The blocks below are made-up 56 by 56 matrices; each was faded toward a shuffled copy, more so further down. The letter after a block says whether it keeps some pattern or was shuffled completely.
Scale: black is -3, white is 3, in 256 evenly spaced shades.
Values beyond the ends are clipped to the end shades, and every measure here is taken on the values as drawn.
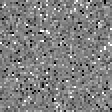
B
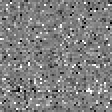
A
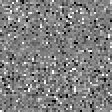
A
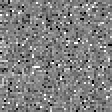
A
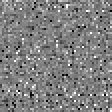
A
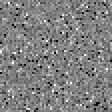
B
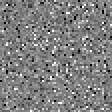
A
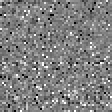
A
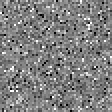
B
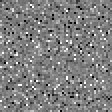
B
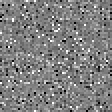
A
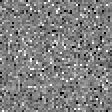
B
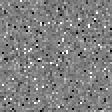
B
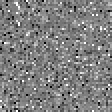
B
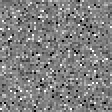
B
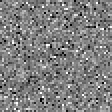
B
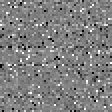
A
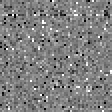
A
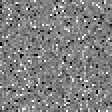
B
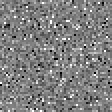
A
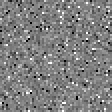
B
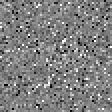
A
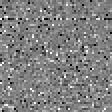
A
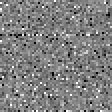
A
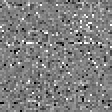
A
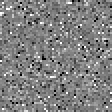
B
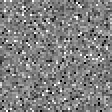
B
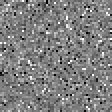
B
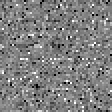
A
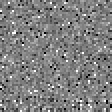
A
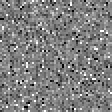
B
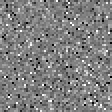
B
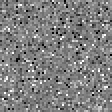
B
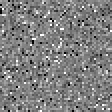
B
